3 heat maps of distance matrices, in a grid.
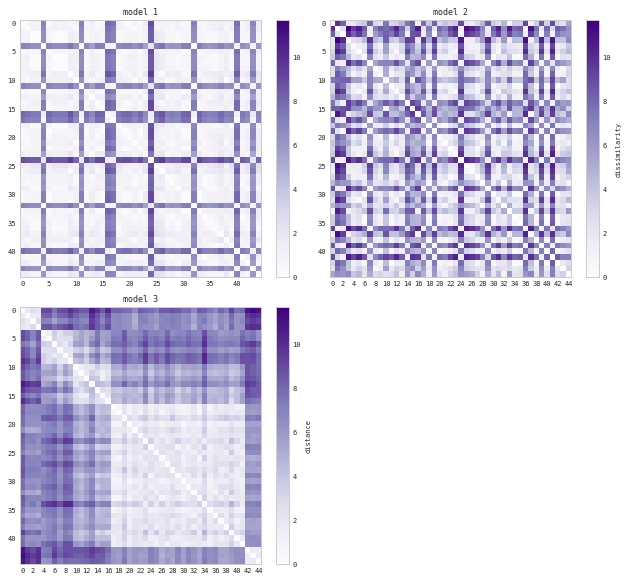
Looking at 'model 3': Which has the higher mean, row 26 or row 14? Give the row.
14
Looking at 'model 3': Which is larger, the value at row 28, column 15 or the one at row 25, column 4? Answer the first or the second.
the second
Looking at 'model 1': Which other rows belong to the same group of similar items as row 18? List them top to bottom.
0, 1, 2, 3, 5, 6, 7, 8, 9, 10, 12, 13, 14, 15, 19, 20, 21, 22, 23, 25, 26, 27, 28, 29, 30, 31, 33, 34, 35, 36, 37, 38, 39, 41, 42, 44
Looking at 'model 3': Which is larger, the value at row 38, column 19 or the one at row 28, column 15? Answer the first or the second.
the second
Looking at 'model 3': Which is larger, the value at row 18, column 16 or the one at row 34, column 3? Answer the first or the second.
the second
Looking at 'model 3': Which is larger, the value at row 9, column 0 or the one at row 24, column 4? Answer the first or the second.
the first
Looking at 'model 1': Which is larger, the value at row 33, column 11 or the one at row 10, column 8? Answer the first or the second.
the first
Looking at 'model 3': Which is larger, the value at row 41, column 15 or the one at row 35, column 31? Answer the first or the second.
the first
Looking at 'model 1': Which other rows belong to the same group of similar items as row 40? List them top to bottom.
4, 11, 16, 17, 24, 32, 43
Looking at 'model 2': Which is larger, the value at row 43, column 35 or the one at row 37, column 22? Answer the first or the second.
the second
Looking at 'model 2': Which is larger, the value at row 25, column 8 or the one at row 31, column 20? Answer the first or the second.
the first
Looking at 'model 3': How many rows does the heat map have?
45
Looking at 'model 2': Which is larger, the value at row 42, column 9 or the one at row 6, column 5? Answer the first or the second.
the second
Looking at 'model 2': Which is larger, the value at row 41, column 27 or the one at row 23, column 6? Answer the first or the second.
the first
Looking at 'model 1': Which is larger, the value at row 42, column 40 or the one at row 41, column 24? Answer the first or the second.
the second
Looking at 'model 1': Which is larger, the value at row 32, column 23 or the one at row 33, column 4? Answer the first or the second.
the second
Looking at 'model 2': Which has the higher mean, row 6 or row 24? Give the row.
24
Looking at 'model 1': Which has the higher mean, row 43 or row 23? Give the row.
43
